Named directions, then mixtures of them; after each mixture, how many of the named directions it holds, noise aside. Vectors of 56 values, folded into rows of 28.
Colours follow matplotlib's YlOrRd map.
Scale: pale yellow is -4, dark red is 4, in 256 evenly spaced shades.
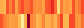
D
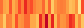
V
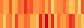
one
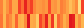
two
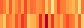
two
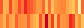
one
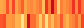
two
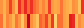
two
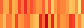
one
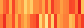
one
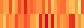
one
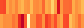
one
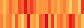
two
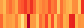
two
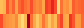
one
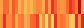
one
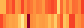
one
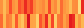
two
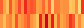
one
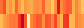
one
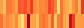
two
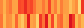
two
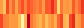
one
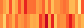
one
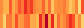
one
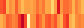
one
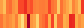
two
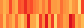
two
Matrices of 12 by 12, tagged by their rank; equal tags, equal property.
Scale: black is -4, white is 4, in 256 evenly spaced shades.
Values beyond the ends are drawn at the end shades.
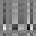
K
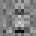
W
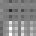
K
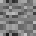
W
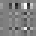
K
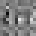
W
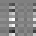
K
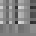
K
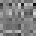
W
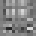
W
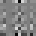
W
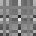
K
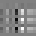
K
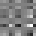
K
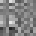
W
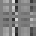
K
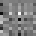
W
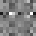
W
